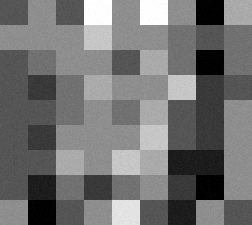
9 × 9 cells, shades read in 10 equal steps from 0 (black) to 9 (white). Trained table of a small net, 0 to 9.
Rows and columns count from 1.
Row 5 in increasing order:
2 3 3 3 4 4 5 5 6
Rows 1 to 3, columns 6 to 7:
9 5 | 5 4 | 6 4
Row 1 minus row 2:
-2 0 -2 2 0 4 1 -3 2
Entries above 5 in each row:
3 1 1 2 1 1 3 0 1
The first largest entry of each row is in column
4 4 6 7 6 6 5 6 5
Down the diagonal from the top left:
3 5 5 6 4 7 1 0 3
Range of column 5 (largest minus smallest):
5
